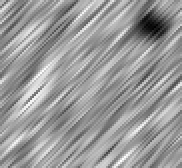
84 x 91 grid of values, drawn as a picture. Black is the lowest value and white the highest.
A single dip lies in the top right. Neither half mirrors the other. Streaks slant up to the right. No single row or column stands out from its neighbours. Overall the values sit about 60% of the way up the scale. The ninth with the lowest average is the top right.
